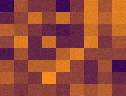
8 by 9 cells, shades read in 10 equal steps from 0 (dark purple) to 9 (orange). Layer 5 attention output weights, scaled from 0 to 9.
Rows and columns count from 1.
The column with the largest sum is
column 7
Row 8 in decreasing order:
6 6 5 4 4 4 3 3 3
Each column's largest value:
6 8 7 9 8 8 8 6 8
